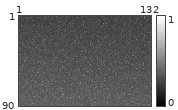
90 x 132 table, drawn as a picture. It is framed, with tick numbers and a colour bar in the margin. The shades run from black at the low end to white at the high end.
Slope: up to the bottom. Grain: fine. Odd rows or columns: none. Average level on the scale: 30%.
